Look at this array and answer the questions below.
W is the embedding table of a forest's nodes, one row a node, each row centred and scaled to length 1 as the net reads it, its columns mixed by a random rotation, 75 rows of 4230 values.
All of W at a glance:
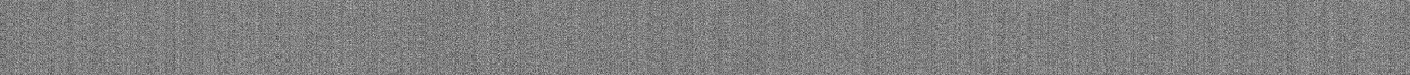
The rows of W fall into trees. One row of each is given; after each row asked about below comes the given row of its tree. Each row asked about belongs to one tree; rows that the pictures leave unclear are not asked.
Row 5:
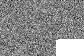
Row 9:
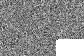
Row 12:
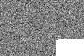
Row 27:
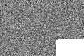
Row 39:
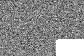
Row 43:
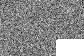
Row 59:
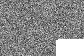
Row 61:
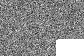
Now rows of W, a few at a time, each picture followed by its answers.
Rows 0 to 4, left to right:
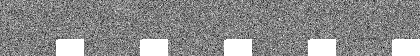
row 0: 27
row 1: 5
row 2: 9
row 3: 59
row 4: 5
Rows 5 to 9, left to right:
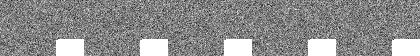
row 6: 9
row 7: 12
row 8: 5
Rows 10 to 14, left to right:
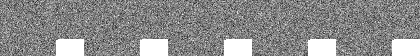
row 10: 59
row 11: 5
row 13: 39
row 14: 9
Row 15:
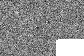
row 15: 39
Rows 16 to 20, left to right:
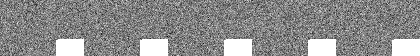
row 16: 59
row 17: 27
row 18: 61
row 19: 43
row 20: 27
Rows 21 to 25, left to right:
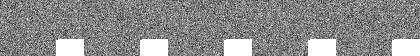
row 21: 59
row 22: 43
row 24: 39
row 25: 9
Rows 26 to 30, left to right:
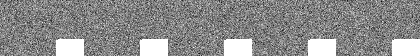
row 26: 5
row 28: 27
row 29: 9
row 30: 39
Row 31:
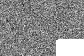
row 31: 59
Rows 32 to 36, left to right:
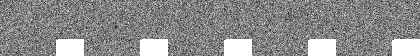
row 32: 43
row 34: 59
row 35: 43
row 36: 39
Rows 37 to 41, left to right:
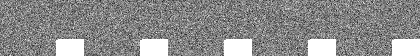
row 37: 61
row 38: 39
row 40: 5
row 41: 27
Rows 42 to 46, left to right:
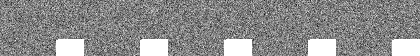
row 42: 9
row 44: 5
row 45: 12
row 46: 39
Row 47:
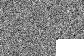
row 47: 43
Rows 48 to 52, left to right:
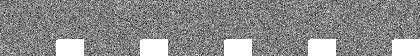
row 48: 9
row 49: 5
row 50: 27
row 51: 59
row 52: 59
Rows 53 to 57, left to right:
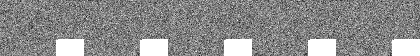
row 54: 39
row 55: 27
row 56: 39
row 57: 39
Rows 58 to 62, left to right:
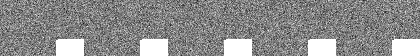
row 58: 27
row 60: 59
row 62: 12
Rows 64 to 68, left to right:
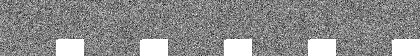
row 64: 5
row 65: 39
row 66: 27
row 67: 5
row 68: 59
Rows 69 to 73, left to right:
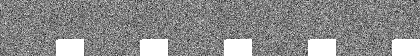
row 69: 27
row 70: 27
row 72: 12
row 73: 5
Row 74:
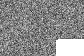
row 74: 43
